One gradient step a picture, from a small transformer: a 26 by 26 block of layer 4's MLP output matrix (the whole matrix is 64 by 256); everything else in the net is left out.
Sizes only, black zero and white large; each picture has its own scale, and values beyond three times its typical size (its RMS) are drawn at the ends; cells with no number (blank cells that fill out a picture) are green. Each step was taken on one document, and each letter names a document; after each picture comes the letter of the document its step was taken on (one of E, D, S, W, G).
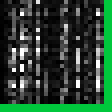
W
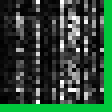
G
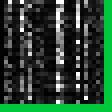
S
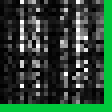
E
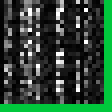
S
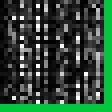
W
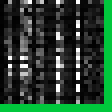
S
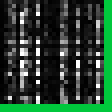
W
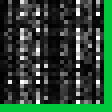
E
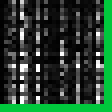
W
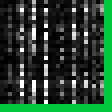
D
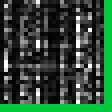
E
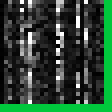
S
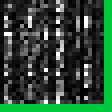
S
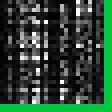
E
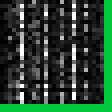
D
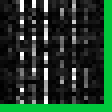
D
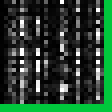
W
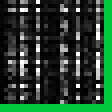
W
